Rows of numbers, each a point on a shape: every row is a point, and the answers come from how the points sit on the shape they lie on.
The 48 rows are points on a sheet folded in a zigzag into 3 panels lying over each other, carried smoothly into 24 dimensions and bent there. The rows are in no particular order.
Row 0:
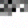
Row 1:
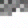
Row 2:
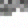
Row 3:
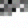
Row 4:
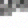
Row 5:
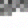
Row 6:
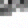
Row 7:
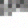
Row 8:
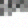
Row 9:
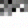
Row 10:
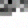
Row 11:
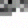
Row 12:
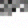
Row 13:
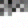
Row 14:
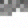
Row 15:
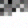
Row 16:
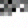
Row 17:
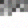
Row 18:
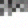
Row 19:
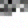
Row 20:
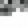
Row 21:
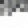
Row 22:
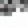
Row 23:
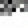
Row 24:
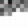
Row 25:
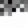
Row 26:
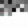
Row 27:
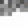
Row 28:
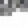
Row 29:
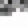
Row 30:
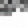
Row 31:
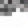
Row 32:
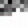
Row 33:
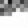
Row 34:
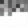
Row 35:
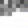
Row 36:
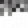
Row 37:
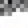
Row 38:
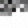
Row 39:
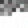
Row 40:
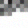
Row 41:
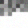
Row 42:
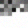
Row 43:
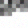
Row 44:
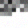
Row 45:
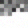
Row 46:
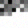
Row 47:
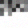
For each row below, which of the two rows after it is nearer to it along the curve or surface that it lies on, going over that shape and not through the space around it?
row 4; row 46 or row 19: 46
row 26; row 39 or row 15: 39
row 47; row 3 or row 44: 3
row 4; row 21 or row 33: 33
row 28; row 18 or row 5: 5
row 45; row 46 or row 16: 16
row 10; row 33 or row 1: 33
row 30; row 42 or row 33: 42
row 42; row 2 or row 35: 2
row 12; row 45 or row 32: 45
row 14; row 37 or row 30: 30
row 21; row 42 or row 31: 42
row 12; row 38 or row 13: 38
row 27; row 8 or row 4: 4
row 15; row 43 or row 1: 43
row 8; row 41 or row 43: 43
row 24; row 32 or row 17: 32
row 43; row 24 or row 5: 24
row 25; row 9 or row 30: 9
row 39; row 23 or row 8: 23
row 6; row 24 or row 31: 24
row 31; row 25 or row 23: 23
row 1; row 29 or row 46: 29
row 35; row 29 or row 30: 29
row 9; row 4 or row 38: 38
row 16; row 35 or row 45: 45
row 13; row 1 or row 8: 8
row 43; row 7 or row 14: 7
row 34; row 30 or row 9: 9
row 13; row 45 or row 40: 40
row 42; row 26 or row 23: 23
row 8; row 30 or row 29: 29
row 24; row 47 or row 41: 47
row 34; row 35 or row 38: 35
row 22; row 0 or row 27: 0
